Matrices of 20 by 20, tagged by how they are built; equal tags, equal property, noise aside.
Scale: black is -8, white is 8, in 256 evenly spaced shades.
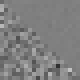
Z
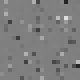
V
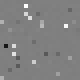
V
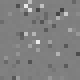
V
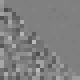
Z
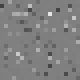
V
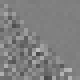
Z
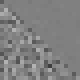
Z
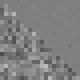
Z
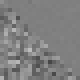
Z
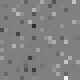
V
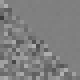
Z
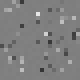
V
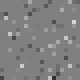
V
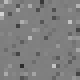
V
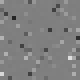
V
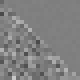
Z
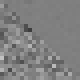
Z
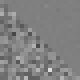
Z
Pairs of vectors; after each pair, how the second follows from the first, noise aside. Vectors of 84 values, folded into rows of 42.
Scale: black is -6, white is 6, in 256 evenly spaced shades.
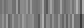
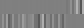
partly zeroed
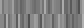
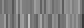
negated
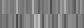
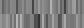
negated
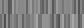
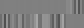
partly zeroed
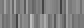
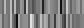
scaled up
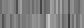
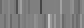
partly zeroed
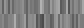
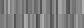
sign-scrambled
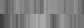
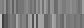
sign-scrambled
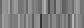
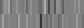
partly zeroed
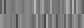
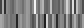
scaled up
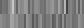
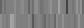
partly zeroed
